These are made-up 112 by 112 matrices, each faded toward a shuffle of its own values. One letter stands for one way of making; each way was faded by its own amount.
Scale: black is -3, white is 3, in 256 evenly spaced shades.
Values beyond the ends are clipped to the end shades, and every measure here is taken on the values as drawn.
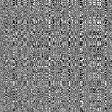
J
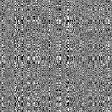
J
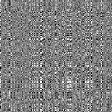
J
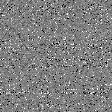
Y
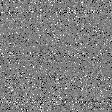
Y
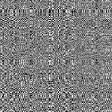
J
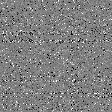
Y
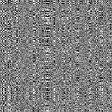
J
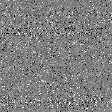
Y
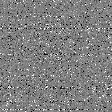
Y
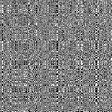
J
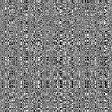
J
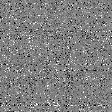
Y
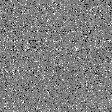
Y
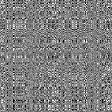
J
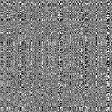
J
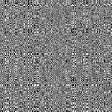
J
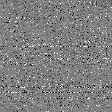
Y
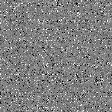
Y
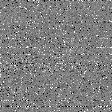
Y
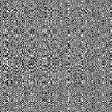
J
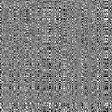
J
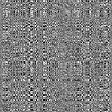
J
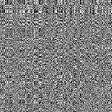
J
